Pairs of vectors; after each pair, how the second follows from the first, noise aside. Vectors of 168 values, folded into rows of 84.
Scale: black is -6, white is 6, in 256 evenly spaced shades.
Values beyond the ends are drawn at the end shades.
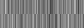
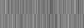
shrunk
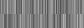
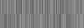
shrunk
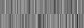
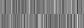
negated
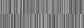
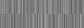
shrunk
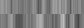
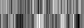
scaled up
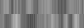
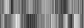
scaled up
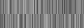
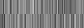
copied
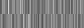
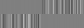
partly zeroed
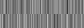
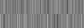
shrunk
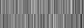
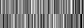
scaled up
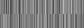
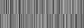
copied
